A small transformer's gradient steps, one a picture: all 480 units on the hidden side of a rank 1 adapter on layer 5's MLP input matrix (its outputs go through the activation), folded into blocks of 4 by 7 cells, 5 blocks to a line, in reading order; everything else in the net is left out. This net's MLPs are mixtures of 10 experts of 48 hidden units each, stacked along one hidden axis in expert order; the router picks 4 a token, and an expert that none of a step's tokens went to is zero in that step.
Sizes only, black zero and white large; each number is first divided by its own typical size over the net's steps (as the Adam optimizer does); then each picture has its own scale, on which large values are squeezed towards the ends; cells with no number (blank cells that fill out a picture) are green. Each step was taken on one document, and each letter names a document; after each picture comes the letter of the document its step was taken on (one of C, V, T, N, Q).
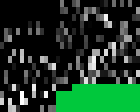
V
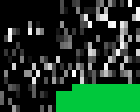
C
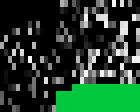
C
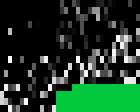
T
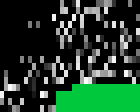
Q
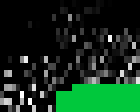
T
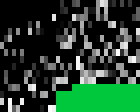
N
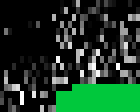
N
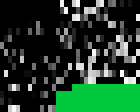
T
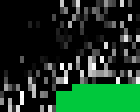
N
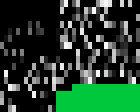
V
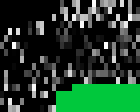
N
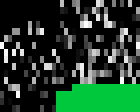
C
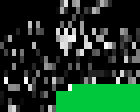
V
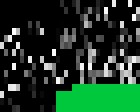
C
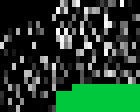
V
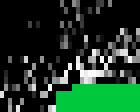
T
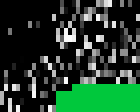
N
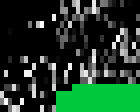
T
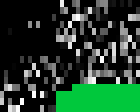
V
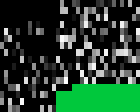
N
